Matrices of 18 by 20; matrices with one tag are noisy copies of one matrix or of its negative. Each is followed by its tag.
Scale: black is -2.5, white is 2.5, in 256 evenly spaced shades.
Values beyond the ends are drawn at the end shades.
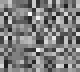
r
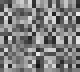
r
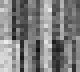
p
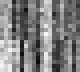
p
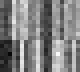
p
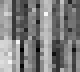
p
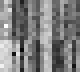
p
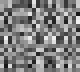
r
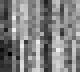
p
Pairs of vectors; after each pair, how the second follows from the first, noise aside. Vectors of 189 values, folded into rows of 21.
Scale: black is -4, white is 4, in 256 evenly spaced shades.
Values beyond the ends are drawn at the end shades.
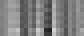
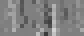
partly zeroed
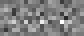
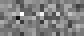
reversed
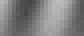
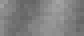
shrunk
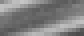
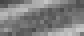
reversed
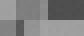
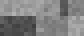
reversed
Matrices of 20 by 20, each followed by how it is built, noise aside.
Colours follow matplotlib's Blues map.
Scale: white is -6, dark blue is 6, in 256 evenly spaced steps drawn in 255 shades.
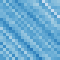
Toeplitz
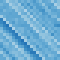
Toeplitz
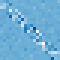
banded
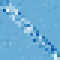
banded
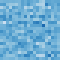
low rank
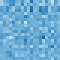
low rank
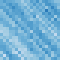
Toeplitz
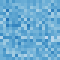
low rank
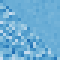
lower triangular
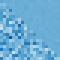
lower triangular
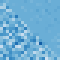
lower triangular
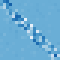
banded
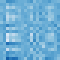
low rank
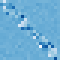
banded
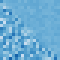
lower triangular
